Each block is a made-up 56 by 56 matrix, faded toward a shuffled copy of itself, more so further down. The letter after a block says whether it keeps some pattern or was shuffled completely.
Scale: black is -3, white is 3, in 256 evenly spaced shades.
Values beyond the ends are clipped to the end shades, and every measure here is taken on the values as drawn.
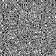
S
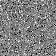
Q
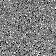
Q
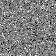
Q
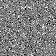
Q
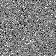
Q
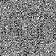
S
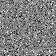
Q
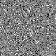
S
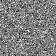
Q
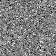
Q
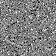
Q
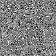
S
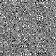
S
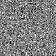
S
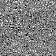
S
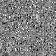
S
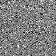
S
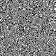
S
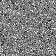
Q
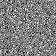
Q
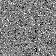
Q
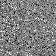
Q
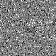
S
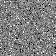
Q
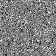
Q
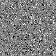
S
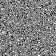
Q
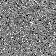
Q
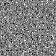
S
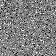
Q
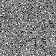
S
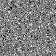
S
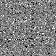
S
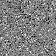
S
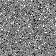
Q
